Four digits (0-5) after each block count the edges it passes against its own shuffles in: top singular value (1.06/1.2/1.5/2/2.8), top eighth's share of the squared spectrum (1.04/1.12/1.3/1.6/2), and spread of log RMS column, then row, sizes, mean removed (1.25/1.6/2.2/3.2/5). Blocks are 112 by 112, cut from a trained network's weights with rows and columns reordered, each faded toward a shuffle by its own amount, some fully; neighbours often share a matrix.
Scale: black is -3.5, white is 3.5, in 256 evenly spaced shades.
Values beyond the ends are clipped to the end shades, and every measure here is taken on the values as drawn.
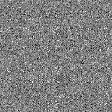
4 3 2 2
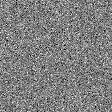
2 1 0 0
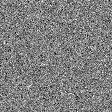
1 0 0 0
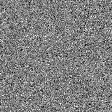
1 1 0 0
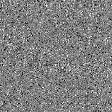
3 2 0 2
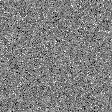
0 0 0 0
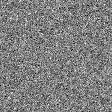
0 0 0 0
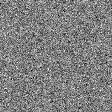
0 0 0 0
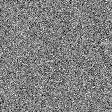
1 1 0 0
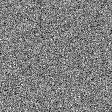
0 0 0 0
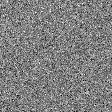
0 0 0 0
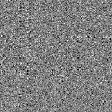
3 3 2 2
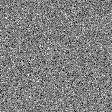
1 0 0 0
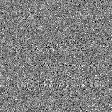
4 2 0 2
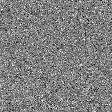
2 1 0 1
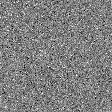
1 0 0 0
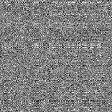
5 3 1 3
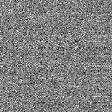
4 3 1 2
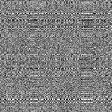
5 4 1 4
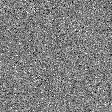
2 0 0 0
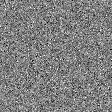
1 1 0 0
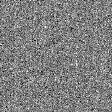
2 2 0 1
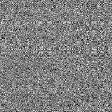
4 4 2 3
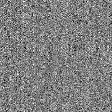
3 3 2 2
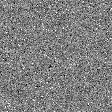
1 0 0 0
